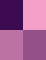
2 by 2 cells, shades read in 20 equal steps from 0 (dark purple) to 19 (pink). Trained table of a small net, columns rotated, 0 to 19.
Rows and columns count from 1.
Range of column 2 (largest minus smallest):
10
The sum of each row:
19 22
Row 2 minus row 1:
13 -10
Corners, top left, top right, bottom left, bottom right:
0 19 13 9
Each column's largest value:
13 19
